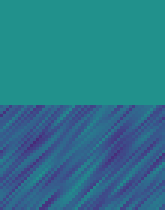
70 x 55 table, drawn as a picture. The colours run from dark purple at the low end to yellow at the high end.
It is made of 2 by 1 panels. Panel 1,1: middling, flat. Panel 2,1: low, slanting up to the right.
